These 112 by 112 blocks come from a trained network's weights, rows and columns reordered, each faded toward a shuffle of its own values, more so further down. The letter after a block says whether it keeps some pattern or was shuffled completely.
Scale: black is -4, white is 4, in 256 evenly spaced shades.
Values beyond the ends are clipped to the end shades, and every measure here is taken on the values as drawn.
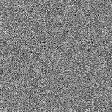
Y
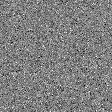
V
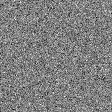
V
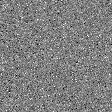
V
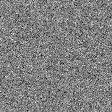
V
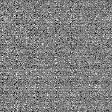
Y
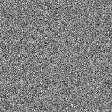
Y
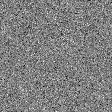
V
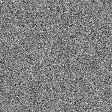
V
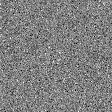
V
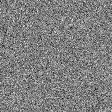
V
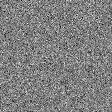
V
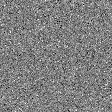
V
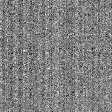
Y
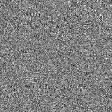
Y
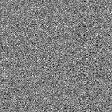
Y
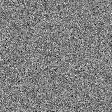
V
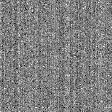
Y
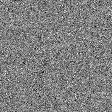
V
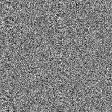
Y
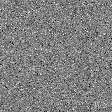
V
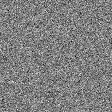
V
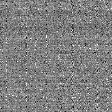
Y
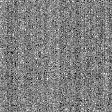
Y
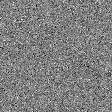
V
